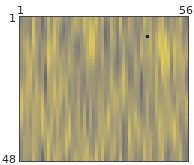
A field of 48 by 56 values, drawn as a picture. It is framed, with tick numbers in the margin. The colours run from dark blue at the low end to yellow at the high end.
Average level on the scale: 70%. Histogram: heavy tails on both sides. Slope: none. Grain: streaks running down. Lone odd cells: 1, lower than its neighbours.
